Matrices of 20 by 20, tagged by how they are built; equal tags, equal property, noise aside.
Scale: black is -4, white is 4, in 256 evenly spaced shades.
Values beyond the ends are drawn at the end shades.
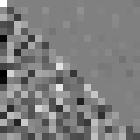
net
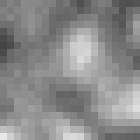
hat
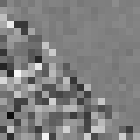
net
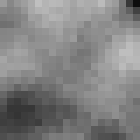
hat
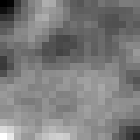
hat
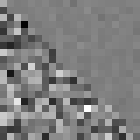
net
